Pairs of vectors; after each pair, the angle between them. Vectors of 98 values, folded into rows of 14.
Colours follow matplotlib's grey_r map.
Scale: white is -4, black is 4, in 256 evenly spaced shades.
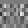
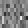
partly opposed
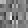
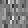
partly opposed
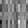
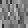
partly opposed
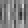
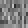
partly aligned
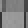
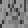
orthogonal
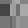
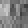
nearly opposite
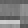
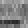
nearly opposite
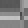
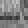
nearly opposite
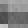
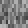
partly aligned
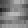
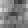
nearly opposite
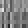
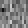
partly opposed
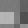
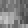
nearly parallel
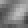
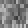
partly opposed
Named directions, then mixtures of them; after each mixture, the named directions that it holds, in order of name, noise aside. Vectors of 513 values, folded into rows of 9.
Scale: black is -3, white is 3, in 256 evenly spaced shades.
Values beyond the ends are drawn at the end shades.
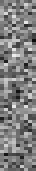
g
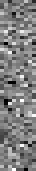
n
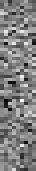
g, n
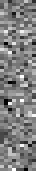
n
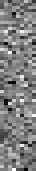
n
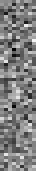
g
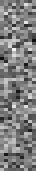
g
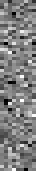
n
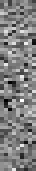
g, n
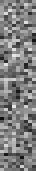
g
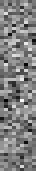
g, n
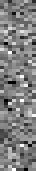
n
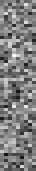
g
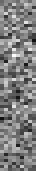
g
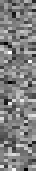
g, n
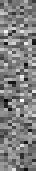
g, n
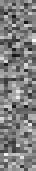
g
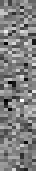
g, n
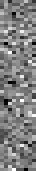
n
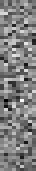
g, n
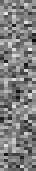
g
